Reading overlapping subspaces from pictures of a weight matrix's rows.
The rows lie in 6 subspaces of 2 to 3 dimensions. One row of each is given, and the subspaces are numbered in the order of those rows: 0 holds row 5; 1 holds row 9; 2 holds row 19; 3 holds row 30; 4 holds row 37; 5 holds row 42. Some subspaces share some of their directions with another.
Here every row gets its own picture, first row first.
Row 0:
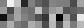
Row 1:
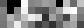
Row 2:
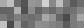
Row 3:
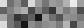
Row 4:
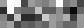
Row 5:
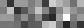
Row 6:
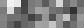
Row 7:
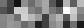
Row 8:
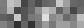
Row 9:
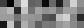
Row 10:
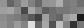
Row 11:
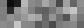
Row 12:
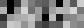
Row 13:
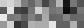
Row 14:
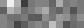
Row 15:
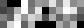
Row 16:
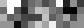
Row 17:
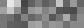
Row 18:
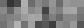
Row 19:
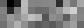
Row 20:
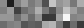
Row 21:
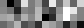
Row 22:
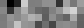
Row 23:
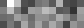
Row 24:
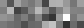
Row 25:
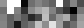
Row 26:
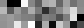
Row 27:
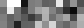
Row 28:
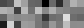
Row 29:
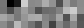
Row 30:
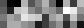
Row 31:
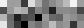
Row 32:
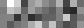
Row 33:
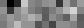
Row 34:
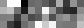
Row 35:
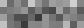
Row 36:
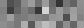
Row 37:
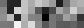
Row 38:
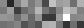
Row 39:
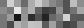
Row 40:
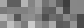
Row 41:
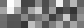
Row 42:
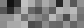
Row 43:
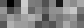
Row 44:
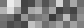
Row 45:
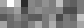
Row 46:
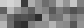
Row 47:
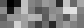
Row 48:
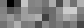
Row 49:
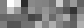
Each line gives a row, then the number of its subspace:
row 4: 5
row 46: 3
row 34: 5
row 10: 2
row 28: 1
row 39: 4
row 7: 3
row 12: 1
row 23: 3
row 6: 0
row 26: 2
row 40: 4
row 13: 4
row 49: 4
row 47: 4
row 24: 0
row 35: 3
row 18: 5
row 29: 1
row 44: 5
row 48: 0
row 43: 1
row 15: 5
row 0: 1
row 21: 0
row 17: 5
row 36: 5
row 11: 1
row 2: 1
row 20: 0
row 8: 4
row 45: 1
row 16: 4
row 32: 4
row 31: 3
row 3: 3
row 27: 2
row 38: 0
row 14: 3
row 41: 5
